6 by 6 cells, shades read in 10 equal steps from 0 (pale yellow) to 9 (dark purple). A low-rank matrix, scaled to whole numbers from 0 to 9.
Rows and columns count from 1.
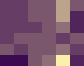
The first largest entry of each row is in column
1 6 6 1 2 1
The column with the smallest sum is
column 5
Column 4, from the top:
6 6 6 6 6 5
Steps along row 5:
up down same down up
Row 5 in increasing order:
5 6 6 6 7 7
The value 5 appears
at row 3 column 5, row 5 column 5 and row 6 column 4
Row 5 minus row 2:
-1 0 0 0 2 -1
